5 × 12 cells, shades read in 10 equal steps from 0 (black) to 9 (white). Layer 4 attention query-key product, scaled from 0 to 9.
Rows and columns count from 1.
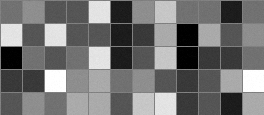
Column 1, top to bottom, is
4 8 0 2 3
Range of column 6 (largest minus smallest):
3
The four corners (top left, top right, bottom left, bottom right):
4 4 3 6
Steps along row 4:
same up down up down up down down up up up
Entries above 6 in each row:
2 2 2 2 2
